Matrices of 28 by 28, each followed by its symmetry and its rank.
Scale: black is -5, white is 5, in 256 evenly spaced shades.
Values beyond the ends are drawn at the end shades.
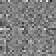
neither, rank five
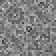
symmetric, full rank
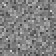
symmetric, full rank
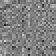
neither, rank five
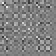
symmetric, rank three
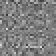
neither, rank five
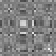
symmetric, rank three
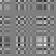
symmetric, rank one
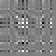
symmetric, rank two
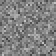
symmetric, full rank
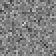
symmetric, full rank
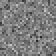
symmetric, full rank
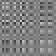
symmetric, rank one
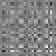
symmetric, rank two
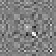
symmetric, rank three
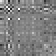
symmetric, rank three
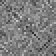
symmetric, full rank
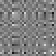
symmetric, rank two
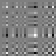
symmetric, rank one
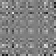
symmetric, rank two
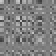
symmetric, rank two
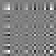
symmetric, rank one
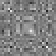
symmetric, rank three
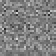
neither, rank five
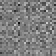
neither, rank five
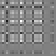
symmetric, rank one
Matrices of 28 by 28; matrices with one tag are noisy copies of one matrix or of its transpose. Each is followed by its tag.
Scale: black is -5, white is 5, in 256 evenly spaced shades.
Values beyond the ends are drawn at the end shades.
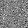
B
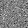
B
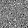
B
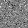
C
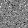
C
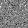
C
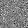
B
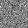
C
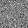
B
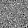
B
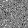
C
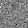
C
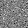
B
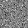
C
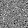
B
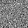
B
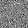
B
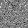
C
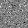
C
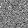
C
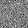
B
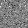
C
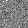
C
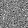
B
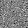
B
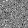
C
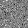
C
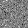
C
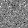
C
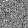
C
